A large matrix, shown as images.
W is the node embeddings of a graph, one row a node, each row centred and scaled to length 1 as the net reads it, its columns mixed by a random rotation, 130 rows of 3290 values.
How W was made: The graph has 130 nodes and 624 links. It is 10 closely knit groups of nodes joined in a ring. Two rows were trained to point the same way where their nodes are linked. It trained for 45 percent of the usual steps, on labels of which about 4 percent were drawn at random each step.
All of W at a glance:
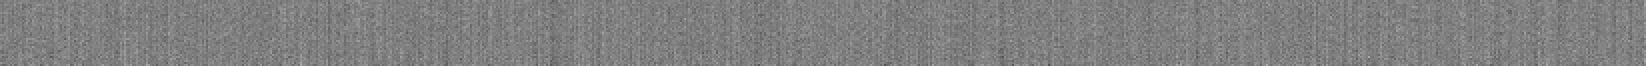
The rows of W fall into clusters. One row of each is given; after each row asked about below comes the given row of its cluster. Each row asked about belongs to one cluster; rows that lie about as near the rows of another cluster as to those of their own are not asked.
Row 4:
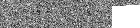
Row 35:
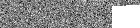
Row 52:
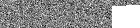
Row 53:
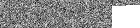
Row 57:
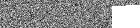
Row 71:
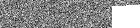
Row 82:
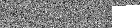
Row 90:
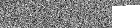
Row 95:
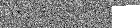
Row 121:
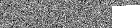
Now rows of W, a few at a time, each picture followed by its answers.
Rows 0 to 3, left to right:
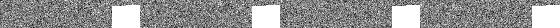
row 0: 121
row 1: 95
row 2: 82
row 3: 53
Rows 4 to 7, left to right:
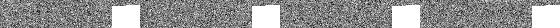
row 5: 57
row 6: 121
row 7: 53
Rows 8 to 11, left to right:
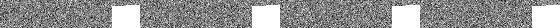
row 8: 82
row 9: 71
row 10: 90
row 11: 121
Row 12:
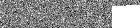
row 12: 35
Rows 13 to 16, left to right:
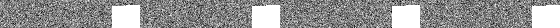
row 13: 53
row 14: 90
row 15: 4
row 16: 52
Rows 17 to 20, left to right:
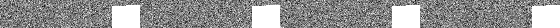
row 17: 71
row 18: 121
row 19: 57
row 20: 52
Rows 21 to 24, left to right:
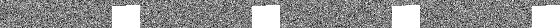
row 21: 82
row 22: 95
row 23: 121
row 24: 52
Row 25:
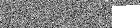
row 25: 35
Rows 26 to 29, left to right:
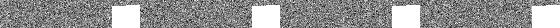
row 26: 71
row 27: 52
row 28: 35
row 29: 95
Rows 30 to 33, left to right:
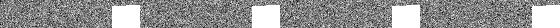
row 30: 4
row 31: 95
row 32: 71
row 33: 35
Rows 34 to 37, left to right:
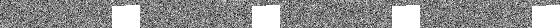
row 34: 121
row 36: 53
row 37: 71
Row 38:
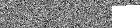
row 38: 52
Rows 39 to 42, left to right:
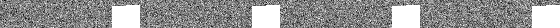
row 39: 82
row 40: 82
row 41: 52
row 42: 4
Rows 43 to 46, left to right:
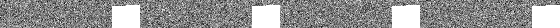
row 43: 82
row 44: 90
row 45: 95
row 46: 57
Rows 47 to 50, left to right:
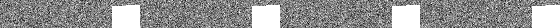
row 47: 121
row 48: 71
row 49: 35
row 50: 121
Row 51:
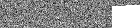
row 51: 82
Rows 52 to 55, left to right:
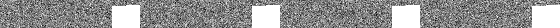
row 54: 53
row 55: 71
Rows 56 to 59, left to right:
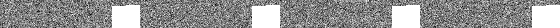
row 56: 4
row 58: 53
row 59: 71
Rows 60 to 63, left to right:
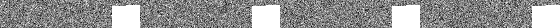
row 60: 53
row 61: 95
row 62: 52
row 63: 121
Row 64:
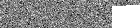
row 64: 35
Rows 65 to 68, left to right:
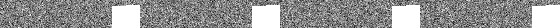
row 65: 90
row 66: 35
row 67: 4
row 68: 90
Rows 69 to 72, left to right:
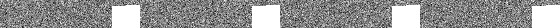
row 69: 82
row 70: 35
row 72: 121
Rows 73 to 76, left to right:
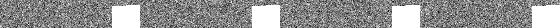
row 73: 71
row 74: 95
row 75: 4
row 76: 95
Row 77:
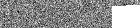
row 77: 95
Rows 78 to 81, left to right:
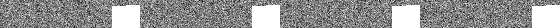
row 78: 4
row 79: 52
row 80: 121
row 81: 82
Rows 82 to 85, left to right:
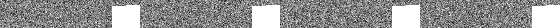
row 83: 121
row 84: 4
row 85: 90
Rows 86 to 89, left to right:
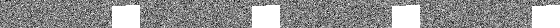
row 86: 57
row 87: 52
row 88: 71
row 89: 90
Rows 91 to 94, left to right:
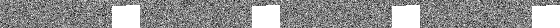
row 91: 35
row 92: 52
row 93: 82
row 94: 4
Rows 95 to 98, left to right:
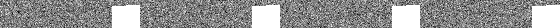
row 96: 90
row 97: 35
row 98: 71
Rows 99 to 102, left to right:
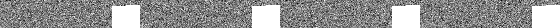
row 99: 57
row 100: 121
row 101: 57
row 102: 121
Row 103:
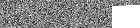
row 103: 90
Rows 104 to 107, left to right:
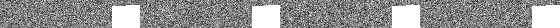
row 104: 57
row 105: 90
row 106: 90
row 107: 57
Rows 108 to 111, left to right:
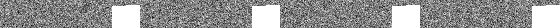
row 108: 95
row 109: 35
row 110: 52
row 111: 4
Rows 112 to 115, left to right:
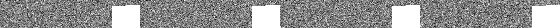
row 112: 57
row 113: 57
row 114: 57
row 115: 71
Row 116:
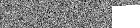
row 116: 121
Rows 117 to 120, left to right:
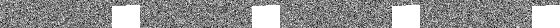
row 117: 35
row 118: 95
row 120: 4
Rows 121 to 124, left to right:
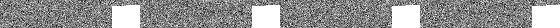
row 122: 53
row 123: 57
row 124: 71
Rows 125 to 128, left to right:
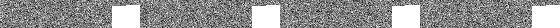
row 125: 35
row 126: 82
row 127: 4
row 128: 4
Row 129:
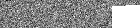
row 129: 57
